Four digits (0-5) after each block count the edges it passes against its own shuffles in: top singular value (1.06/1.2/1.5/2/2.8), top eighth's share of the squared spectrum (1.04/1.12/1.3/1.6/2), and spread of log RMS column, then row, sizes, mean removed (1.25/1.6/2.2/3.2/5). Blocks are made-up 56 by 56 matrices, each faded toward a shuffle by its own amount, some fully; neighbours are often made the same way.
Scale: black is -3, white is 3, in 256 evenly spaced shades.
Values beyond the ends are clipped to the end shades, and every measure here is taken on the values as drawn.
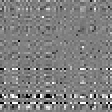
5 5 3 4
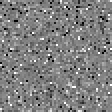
2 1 0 0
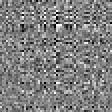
4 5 3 3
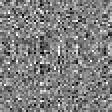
4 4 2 2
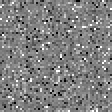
0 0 0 0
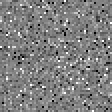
0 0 0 0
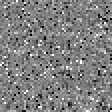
2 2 1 0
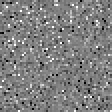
0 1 0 0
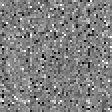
3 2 1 0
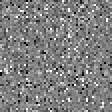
3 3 2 1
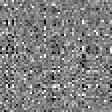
4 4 3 2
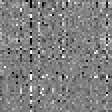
4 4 2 2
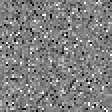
2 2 0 0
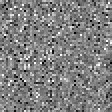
3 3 2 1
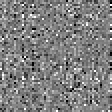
4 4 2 2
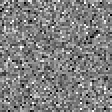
0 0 0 0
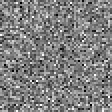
3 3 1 1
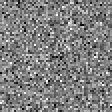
2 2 0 0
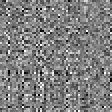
4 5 3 3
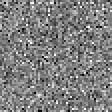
2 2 0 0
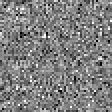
3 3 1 1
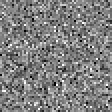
3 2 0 0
